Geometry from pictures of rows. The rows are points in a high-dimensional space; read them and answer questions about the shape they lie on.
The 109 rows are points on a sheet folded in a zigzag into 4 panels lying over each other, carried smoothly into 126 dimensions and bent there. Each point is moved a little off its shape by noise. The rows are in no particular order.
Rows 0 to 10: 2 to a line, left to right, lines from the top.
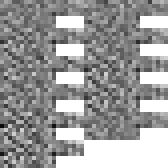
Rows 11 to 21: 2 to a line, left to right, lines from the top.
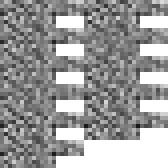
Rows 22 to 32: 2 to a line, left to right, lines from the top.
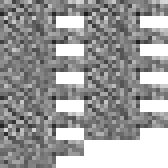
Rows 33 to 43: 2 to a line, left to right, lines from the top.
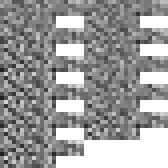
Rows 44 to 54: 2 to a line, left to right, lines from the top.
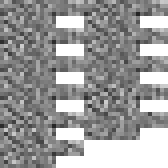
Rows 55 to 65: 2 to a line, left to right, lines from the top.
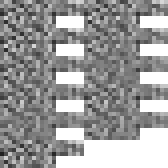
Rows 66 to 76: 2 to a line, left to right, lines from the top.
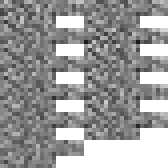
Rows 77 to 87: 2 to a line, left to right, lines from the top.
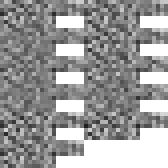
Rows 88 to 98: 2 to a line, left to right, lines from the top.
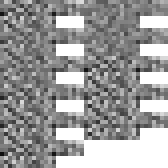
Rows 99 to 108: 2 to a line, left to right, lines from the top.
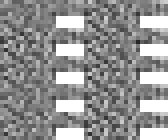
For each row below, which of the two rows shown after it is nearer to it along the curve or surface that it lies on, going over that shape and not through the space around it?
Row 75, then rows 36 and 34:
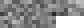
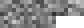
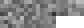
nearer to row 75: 34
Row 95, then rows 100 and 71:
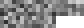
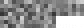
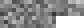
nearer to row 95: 71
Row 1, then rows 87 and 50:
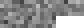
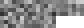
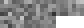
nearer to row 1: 50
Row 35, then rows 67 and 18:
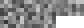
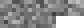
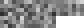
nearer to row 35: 18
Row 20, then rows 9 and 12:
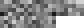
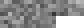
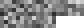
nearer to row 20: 12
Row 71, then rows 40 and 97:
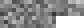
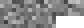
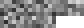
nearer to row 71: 40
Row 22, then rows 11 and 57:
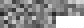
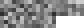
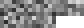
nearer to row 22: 57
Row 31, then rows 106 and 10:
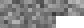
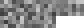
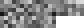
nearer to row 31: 10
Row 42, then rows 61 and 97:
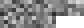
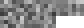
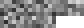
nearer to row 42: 97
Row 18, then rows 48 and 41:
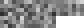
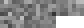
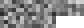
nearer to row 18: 48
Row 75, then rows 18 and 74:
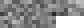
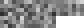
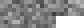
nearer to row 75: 74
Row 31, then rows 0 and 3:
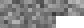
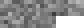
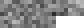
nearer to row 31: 3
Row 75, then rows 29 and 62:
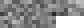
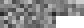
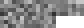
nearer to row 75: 29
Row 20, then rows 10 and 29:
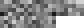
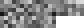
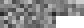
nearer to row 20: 10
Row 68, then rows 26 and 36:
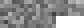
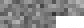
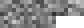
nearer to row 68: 26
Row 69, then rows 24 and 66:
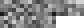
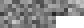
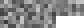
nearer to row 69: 24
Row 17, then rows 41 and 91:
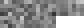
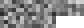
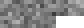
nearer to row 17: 91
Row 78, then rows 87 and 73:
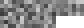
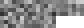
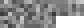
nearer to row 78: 73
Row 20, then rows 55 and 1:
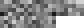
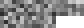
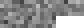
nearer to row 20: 55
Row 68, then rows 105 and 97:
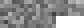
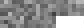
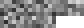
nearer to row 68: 105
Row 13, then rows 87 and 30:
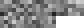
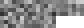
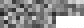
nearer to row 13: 30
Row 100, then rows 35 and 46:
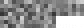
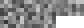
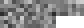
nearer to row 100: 35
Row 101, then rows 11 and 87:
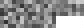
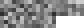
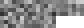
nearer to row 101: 87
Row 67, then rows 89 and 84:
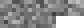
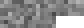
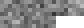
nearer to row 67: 84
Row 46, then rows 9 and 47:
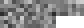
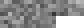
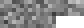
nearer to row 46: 9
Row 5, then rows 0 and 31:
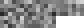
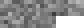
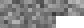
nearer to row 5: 0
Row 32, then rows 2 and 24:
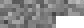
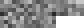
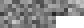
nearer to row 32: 2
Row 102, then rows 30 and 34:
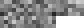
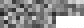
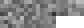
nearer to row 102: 30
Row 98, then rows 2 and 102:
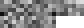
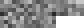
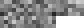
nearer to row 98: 102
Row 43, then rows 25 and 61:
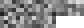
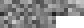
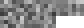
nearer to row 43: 25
